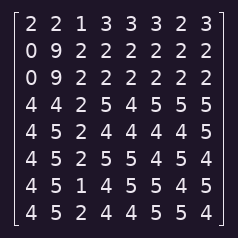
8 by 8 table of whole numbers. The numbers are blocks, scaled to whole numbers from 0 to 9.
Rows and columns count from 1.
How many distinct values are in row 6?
3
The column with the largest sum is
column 2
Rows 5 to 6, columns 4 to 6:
4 4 4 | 5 5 4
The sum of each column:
22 44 14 29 29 30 29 30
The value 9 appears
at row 2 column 2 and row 3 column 2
